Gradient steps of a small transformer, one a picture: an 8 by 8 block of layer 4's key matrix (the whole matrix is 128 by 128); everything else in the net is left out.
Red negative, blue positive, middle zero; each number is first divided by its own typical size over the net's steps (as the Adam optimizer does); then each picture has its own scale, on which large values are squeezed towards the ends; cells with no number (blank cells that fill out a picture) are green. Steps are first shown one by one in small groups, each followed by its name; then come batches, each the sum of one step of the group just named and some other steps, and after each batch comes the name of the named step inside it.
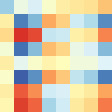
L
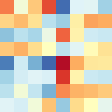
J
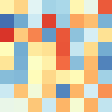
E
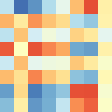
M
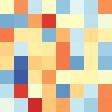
E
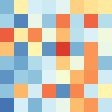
E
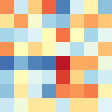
J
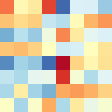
J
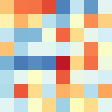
J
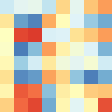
L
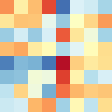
J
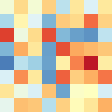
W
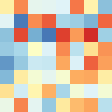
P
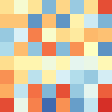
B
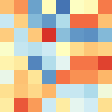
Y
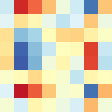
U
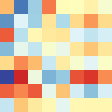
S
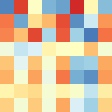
P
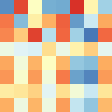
B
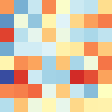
S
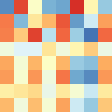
Y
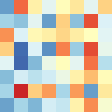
U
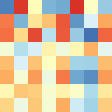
U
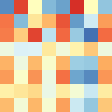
W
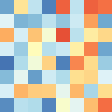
B
